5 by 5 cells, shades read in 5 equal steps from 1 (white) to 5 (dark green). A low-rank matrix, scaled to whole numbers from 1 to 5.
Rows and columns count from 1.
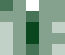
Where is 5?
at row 3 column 3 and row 4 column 3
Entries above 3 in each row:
1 1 1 1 1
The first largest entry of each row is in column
1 3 3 3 3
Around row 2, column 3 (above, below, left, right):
1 5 3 3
